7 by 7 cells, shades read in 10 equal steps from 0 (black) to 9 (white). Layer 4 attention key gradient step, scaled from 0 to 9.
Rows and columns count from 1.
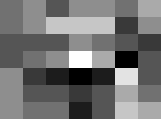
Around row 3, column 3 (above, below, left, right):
7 5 3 5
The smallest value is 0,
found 2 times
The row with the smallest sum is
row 5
